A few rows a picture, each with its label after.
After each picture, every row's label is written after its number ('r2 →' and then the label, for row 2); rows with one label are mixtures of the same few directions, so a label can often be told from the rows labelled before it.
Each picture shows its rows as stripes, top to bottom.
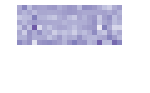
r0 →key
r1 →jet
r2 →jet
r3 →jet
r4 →jet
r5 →jet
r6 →key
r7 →jet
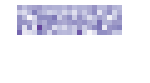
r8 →jet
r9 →jet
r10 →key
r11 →jet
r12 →jet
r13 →key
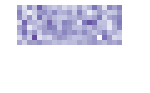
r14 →jet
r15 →key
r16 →jet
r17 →key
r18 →key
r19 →jet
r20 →jet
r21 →jet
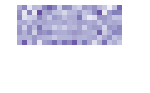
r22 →key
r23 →jet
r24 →key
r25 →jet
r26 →jet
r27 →jet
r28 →jet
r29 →jet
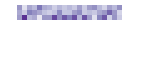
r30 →jet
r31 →key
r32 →jet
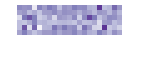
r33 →jet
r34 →jet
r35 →key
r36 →jet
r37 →jet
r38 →jet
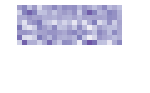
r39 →jet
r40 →key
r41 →key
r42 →jet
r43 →key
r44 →jet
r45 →key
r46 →key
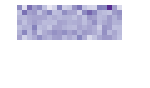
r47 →key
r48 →key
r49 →jet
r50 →jet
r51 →jet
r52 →jet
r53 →key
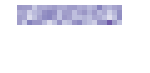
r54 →jet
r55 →key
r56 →key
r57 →key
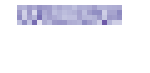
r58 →jet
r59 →jet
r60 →jet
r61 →jet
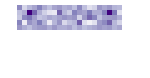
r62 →key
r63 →key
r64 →key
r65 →key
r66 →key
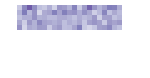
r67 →key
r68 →jet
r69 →jet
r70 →jet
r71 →key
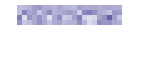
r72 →jet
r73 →key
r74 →key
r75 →key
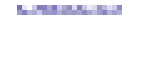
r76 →key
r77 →jet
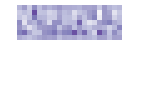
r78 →jet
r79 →jet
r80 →jet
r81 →key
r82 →key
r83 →jet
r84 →key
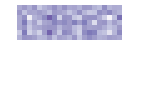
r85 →jet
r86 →key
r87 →key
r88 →jet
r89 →key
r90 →key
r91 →key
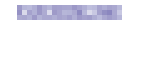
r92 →key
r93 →key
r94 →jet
